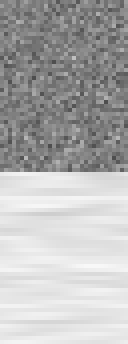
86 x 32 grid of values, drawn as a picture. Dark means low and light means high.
It is made of 2 by 1 panels. Panel 1,1: middling, fine-grained. Panel 2,1: very high, streaked across, faint in contrast.
